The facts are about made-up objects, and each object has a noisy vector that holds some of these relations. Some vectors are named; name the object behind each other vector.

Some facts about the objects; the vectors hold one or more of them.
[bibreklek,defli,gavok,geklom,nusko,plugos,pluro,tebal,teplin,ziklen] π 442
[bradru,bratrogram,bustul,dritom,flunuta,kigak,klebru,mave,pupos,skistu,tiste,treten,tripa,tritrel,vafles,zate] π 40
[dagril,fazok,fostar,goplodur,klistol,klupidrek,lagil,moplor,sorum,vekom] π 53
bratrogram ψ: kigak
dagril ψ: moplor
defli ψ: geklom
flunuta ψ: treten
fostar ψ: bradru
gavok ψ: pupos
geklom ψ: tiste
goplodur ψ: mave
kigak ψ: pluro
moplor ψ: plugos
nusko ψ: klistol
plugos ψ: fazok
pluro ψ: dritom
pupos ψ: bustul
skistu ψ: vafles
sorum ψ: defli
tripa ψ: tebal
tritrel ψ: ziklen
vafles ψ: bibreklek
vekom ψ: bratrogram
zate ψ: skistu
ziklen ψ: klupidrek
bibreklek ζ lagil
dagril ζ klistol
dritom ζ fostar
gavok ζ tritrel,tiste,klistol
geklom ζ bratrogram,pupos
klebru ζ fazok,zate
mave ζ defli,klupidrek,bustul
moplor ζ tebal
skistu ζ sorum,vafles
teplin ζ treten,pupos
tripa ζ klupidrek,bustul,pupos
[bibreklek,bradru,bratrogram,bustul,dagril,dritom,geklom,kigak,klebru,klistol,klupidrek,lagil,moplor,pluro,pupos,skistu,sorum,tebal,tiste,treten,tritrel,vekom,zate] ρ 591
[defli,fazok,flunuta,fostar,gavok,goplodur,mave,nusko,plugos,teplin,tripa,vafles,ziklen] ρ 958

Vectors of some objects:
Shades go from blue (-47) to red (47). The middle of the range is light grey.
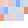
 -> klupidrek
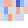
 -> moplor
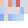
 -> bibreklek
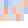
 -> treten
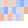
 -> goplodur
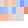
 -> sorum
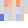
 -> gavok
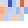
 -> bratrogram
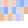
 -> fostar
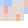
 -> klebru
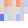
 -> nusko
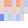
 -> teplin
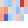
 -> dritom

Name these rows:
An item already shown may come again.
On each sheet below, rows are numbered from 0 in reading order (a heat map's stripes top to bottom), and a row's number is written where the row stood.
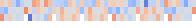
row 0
klupidrek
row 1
gavok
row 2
tritrel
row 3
tritrel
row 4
lagil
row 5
tiste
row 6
klupidrek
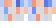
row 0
moplor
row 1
dagril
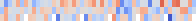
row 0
vafles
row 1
bustul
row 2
nusko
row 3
defli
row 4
vekom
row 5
kigak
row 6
plugos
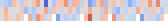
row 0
tritrel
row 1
fazok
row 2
tebal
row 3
zate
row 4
klistol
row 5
geklom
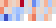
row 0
pluro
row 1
skistu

